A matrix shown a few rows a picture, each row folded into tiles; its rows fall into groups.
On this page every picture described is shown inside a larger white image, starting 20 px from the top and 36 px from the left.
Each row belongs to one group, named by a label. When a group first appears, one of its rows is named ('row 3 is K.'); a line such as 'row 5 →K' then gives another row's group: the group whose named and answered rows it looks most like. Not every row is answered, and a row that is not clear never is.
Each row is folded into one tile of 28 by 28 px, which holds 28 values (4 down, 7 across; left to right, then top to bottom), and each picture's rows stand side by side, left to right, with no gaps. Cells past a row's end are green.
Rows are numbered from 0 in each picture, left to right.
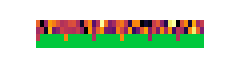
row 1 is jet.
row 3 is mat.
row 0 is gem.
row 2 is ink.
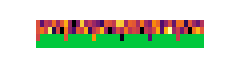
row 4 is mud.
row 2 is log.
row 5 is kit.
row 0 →gem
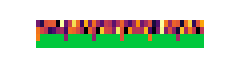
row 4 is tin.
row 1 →ink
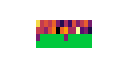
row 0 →mat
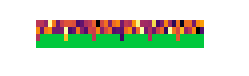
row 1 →jet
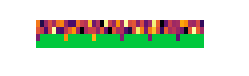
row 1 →log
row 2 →log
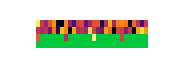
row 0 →mat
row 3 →kit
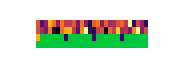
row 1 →mud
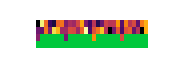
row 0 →mud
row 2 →log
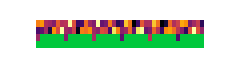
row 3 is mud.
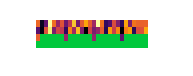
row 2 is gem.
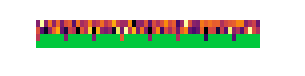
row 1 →kit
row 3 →gem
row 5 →ink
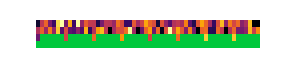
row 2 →log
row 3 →log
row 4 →kit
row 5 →jet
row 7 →mat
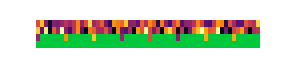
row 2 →jet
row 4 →kit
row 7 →log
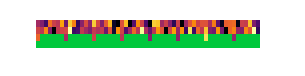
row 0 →log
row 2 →mat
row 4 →ink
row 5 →gem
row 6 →jet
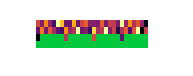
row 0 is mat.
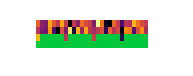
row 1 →gem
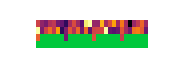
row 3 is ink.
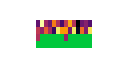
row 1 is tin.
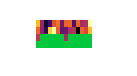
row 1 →kit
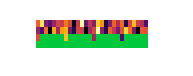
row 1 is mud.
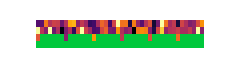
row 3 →kit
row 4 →tin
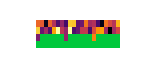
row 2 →log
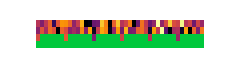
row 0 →jet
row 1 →mat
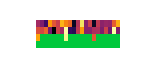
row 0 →log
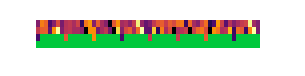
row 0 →mud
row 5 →kit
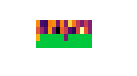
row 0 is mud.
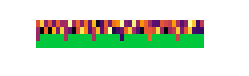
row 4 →log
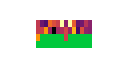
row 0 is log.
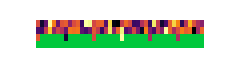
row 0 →tin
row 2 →mat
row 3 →jet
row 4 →mud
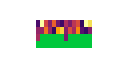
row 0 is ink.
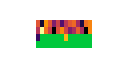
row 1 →jet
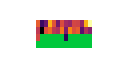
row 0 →tin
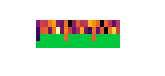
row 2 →kit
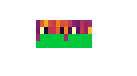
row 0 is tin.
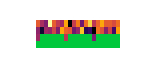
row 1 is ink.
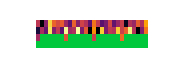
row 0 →tin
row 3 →log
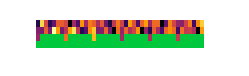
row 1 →log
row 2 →jet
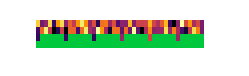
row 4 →mat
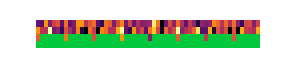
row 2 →tin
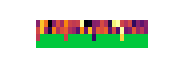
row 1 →mat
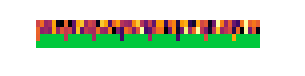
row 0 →mat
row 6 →tin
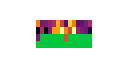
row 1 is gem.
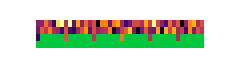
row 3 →log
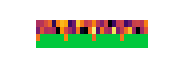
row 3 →log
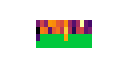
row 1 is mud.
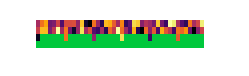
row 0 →mud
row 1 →mat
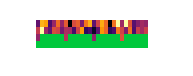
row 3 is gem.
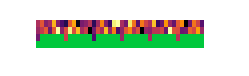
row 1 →gem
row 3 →ink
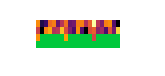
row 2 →mat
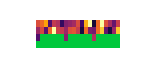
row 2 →ink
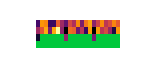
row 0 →mud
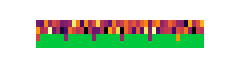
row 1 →ink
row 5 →log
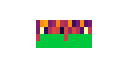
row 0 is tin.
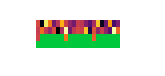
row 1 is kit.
